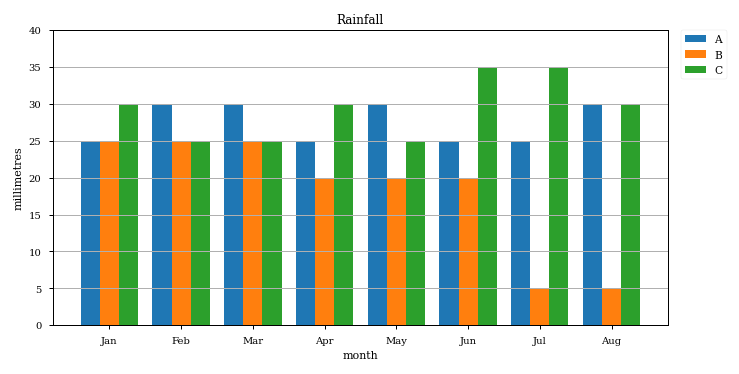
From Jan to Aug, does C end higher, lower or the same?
the same
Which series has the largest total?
C
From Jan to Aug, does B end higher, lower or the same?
lower
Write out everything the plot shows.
Title: Rainfall
x-axis: month, ticks Jan Feb Mar Apr May Jun Jul Aug
y-axis: millimetres, ticks 0 5 10 15 20 25 30 35 40
Legend: A, B, C
Values:
A: 25 30 30 25 30 25 25 30
B: 25 25 25 20 20 20 5 5
C: 30 25 25 30 25 35 35 30
